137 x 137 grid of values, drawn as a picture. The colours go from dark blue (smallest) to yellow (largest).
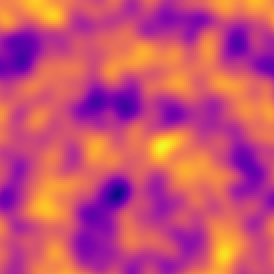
Odd rows or columns: none. Ninth with the lowest average: bottom middle. Slope: none. Rings: centred on the bottom middle. Grain: smooth.
